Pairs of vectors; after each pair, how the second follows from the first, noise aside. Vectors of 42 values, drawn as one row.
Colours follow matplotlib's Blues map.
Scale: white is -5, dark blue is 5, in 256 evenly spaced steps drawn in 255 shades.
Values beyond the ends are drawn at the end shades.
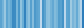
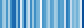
scaled up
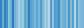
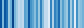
scaled up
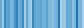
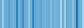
partly zeroed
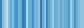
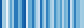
scaled up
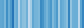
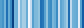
scaled up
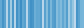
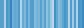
wrapped around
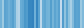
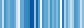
scaled up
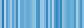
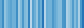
wrapped around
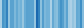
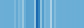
partly zeroed
